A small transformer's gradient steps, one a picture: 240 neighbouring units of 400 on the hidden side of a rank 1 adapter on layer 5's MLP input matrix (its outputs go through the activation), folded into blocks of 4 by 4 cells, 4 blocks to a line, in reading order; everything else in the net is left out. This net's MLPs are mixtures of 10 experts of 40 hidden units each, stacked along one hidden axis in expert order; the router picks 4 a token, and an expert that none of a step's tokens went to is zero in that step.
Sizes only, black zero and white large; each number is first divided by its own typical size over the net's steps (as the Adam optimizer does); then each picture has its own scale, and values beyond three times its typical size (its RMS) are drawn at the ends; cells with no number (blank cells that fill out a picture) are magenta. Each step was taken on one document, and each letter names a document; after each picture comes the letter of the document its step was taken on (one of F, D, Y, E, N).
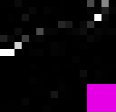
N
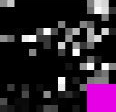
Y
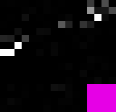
N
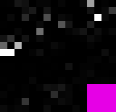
N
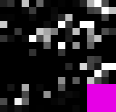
Y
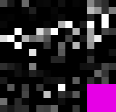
Y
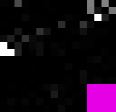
N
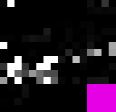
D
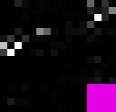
N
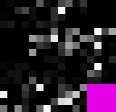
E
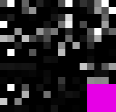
Y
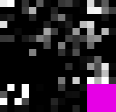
Y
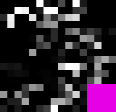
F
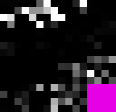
F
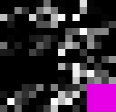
F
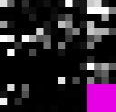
Y
